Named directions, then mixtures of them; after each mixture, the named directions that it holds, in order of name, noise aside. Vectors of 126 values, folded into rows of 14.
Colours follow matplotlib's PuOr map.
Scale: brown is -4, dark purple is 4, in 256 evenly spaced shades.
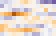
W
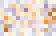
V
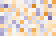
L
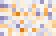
L, W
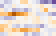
W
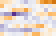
W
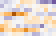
W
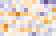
V, W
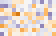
L, W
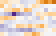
W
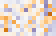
L, V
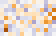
V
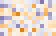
L, W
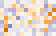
V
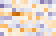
L, W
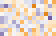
L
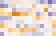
L, W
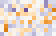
V, W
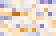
L, W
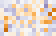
V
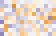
L, V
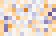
V
